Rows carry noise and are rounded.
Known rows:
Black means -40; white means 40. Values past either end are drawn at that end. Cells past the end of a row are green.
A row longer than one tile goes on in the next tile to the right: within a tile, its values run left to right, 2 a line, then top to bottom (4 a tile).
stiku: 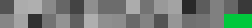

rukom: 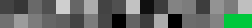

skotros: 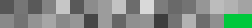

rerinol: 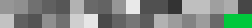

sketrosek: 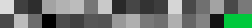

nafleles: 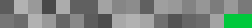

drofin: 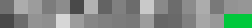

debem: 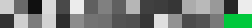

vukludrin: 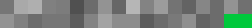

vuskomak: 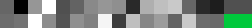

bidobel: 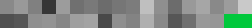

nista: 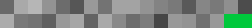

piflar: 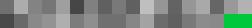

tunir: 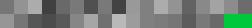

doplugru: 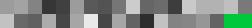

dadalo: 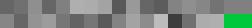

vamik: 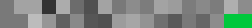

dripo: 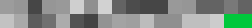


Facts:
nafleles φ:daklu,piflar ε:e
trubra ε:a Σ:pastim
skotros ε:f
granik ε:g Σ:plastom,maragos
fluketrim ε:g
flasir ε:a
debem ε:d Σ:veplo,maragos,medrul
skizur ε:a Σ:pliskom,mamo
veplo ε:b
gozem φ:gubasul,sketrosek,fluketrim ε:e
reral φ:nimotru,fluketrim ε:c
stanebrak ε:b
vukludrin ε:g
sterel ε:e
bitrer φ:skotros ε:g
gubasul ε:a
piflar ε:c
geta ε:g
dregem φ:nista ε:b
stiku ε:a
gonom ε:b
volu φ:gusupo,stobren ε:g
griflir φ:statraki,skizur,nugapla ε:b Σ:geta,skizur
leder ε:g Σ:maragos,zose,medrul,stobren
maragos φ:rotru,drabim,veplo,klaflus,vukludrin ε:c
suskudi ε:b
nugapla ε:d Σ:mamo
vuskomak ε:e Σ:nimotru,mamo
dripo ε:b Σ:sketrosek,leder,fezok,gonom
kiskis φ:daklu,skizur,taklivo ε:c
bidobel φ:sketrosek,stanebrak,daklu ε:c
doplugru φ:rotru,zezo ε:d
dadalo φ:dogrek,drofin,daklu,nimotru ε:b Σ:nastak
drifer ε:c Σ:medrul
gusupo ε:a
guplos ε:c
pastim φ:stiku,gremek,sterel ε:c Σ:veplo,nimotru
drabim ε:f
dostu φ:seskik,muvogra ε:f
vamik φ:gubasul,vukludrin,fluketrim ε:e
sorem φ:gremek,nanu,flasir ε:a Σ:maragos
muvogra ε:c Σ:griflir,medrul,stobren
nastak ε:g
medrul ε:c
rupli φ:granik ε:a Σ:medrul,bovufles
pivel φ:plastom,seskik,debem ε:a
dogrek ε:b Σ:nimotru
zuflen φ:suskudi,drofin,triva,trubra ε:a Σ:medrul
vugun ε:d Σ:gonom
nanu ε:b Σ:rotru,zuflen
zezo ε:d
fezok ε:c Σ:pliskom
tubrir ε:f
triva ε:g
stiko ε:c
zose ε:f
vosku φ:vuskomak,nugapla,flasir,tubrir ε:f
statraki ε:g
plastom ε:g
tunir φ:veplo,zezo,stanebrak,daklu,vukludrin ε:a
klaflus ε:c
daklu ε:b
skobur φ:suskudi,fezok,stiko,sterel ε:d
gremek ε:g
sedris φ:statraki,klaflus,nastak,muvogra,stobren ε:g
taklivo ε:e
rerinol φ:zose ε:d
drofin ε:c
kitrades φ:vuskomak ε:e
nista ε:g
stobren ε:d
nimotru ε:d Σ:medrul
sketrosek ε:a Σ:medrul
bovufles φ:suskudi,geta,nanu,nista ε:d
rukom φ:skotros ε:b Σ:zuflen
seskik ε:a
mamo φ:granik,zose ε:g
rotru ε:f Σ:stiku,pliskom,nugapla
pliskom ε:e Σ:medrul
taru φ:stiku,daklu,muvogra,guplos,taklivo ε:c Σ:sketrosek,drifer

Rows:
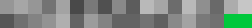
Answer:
klaflus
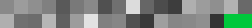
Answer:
zezo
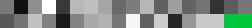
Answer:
dogrek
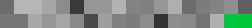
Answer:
sterel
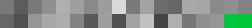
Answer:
zose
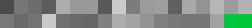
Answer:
dostu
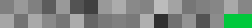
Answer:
kitrades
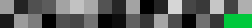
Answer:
zuflen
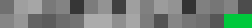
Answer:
gubasul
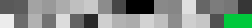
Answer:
griflir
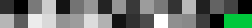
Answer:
nugapla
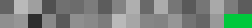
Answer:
pivel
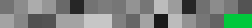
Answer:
flasir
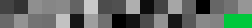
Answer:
nanu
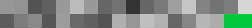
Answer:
taru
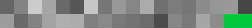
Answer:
suskudi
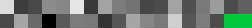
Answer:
rupli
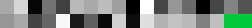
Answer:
fezok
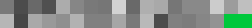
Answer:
vosku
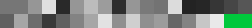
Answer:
trubra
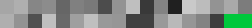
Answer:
stobren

